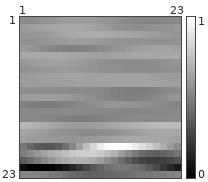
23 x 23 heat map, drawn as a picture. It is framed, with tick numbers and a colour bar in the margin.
The bottom left is the ninth with the lowest average. The grain runs across in streaks. The values are skewed, with a long tail toward low values. The top part is calmer, up to a seam about 80% of the way down. Values change most from cell to cell in the bottom left.
